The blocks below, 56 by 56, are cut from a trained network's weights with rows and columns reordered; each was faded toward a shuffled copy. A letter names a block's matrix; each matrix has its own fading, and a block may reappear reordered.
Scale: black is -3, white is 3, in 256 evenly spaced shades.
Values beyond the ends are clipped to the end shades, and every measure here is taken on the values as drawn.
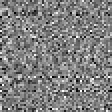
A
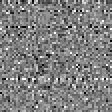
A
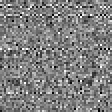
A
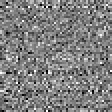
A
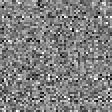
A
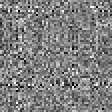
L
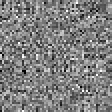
L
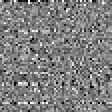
A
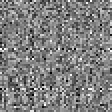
L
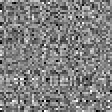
L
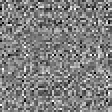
L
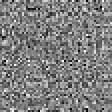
L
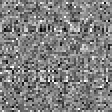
A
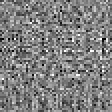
L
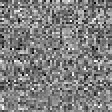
L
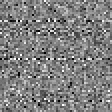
A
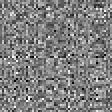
L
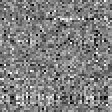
A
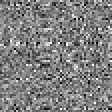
A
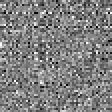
A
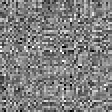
L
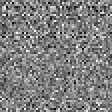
A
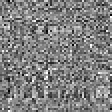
L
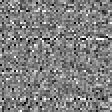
A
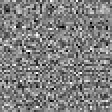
L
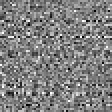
A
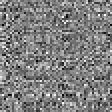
L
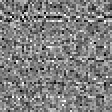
A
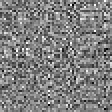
L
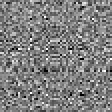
L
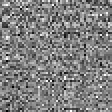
L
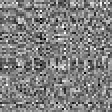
L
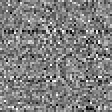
A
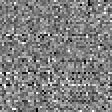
A
